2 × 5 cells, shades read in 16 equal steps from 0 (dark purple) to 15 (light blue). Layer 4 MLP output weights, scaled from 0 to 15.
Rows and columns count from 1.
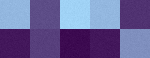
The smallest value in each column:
1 4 0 1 3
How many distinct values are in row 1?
4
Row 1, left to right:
13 5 15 13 3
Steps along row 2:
up down up up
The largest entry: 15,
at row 1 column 3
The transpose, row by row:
13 1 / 5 4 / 15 0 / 13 1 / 3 10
